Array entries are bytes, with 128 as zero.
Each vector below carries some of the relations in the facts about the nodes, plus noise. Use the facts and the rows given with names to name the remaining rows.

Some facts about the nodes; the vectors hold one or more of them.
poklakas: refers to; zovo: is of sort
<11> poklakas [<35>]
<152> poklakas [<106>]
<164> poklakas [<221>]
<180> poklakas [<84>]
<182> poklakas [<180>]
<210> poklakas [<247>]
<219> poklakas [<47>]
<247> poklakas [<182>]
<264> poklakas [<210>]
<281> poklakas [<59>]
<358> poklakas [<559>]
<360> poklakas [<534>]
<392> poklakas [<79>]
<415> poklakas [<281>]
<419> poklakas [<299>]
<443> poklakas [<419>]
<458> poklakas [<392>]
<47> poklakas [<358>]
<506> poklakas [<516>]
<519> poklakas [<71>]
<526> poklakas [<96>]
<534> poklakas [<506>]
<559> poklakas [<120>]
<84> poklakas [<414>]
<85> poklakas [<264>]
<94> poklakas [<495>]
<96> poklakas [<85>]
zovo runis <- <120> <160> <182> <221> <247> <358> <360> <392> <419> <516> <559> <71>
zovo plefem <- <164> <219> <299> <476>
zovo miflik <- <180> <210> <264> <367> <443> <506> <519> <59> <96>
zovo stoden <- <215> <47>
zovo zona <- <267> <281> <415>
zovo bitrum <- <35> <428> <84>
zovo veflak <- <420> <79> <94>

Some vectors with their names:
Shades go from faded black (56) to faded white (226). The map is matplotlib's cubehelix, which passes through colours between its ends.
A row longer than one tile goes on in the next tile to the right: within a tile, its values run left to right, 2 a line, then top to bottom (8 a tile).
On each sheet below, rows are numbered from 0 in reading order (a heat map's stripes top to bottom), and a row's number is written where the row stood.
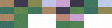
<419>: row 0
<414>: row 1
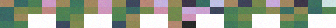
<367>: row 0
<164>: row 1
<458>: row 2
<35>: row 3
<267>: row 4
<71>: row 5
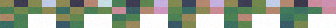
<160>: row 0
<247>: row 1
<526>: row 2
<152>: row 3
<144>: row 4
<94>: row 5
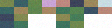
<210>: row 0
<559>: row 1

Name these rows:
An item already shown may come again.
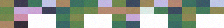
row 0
<35>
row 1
<476>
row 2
<11>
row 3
<299>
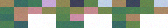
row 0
<506>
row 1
<534>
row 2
<144>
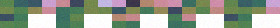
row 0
<96>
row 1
<215>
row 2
<84>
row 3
<180>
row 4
<96>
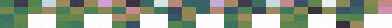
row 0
<85>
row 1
<428>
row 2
<516>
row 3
<59>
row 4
<495>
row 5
<120>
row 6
<219>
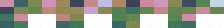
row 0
<180>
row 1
<360>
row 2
<415>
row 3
<534>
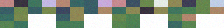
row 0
<79>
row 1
<59>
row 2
<120>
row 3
<144>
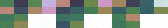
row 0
<526>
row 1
<47>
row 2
<106>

